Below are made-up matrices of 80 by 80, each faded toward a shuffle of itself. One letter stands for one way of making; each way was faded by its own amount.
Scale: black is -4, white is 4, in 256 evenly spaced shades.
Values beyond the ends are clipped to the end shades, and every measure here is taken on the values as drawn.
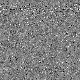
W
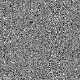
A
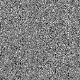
A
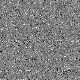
W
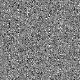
A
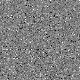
W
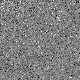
W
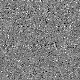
W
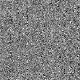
A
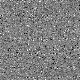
W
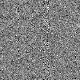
A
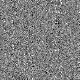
A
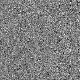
A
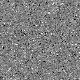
W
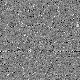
W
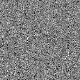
A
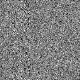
A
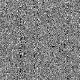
A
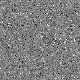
W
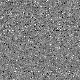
W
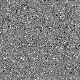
W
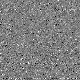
W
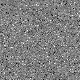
W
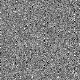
A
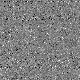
W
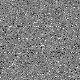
W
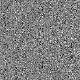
A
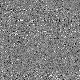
W
